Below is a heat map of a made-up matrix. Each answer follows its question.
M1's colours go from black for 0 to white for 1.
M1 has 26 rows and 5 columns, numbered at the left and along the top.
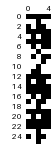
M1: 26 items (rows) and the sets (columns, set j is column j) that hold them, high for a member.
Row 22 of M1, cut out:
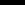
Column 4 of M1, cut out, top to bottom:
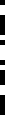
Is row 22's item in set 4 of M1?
no
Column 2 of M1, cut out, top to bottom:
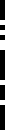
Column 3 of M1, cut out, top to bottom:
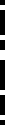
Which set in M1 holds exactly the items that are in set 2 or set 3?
0
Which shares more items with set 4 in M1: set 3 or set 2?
set 3
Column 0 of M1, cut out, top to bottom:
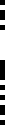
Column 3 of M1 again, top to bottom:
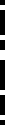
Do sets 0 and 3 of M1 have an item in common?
yes
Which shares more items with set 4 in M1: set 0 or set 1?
set 1
